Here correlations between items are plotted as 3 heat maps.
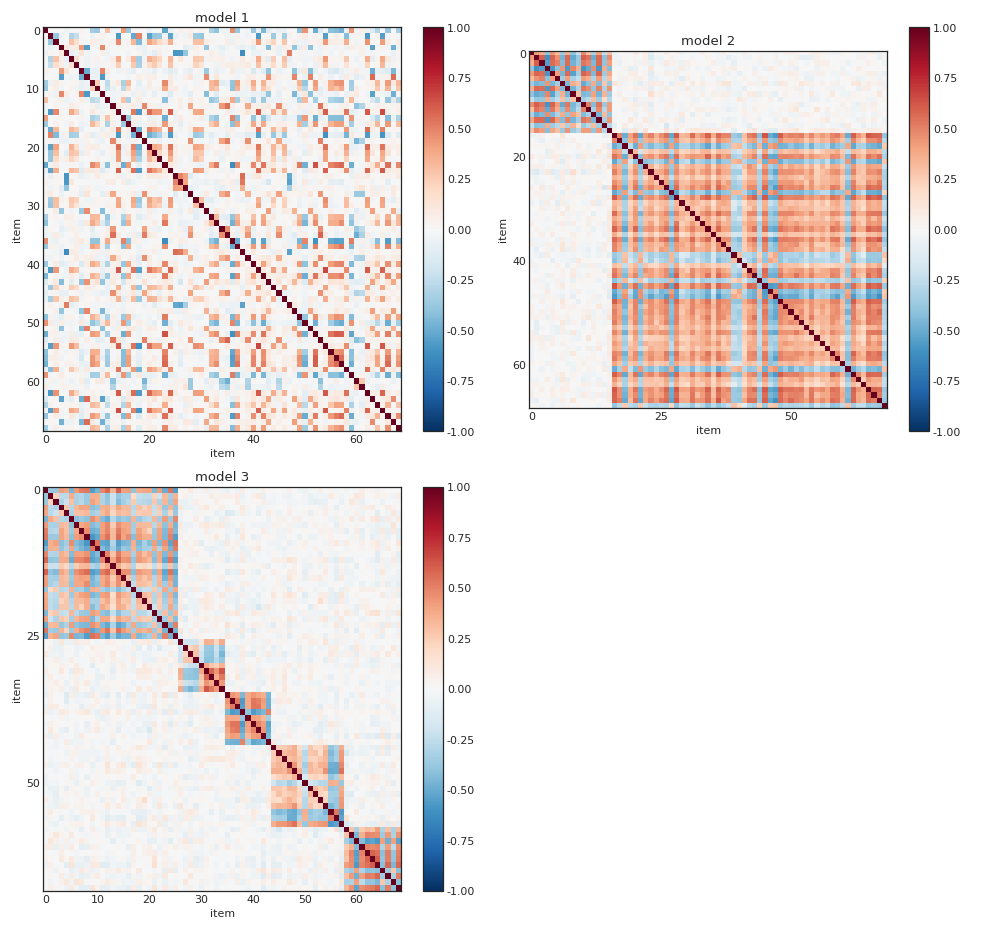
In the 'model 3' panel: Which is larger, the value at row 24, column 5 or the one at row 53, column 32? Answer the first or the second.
the second
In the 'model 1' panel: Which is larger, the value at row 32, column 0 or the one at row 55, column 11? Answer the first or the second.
the second
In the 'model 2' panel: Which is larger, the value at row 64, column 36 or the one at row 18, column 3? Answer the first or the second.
the first
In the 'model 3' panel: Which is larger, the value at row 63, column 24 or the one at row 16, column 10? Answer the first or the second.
the first
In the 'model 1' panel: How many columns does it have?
69
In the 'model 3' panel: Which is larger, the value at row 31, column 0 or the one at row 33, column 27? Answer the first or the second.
the first
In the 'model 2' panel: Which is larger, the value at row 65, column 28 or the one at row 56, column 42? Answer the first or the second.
the first
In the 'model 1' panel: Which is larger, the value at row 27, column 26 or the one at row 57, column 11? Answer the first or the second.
the first
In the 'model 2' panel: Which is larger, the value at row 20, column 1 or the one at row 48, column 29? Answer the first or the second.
the second
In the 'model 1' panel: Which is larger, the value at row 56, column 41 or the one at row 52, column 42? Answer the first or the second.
the second
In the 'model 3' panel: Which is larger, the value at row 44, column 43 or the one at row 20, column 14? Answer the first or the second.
the second
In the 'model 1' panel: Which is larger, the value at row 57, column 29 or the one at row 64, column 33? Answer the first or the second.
the second
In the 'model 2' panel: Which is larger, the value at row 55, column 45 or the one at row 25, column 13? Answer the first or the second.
the first
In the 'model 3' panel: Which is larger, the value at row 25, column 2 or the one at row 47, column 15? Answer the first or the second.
the first
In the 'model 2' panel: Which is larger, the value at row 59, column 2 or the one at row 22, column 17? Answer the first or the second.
the second
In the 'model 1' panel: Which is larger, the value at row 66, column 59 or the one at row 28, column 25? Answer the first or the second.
the second
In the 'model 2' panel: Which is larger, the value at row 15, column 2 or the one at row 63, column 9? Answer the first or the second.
the first
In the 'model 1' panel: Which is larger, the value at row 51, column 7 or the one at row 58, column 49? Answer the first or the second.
the second
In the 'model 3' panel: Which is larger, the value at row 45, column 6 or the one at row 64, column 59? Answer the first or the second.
the second
